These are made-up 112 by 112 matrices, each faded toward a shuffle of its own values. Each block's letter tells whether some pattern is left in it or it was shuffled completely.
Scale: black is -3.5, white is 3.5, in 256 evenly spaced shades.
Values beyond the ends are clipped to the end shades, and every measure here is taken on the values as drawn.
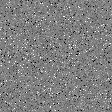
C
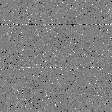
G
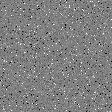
C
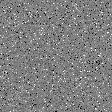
C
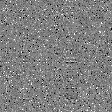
G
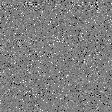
G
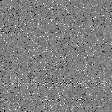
G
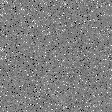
C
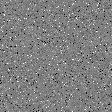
C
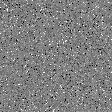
C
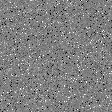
C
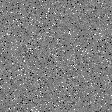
C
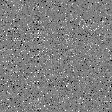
G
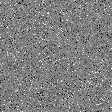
C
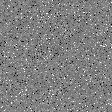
C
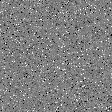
C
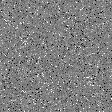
C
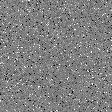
C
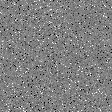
C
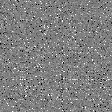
G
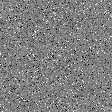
C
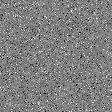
C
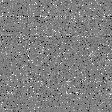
G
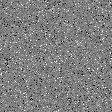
C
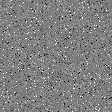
C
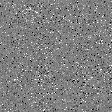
G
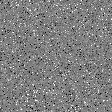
C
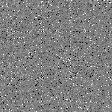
G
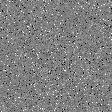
C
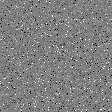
C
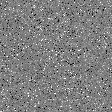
C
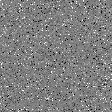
G
